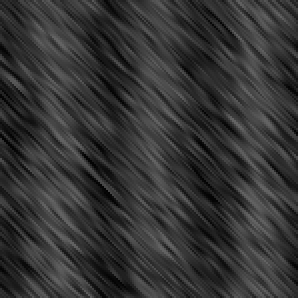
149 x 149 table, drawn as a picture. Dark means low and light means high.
Average level on the scale: 20%. Seam: none. Grain: diagonal, down to the right. Odd rows or columns: none. Stripes: upright, repeating 3 times.
